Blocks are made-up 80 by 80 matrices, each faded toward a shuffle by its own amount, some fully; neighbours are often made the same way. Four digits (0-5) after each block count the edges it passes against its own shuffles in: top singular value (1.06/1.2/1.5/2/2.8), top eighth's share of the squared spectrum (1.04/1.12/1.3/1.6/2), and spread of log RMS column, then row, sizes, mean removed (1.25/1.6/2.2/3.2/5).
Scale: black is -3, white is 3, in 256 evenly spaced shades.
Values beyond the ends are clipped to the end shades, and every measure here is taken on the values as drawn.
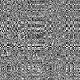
5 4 3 3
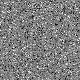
2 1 0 0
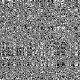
4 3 2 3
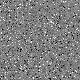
0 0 0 0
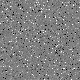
0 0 0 0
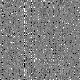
4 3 2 1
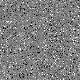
3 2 1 0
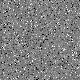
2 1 0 0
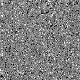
3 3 1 1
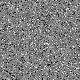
1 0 0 0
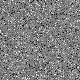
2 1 0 0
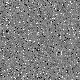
1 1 0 0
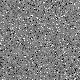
1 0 0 0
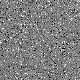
2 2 0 0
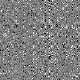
4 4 3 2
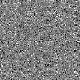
4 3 2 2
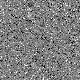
2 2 0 0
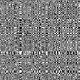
5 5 3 3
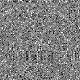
3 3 1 1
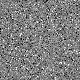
2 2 0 0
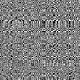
5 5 3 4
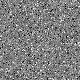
0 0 0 0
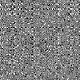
4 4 2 2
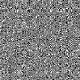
4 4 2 2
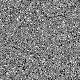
1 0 0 0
